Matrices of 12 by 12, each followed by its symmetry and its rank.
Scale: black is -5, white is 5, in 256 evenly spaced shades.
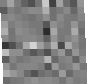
antisymmetric, rank two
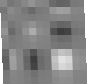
symmetric, rank one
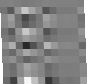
neither, rank one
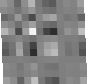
symmetric, rank one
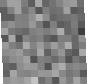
antisymmetric, full rank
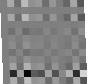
neither, rank one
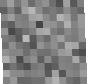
antisymmetric, full rank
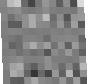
neither, rank two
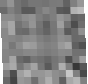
antisymmetric, rank two
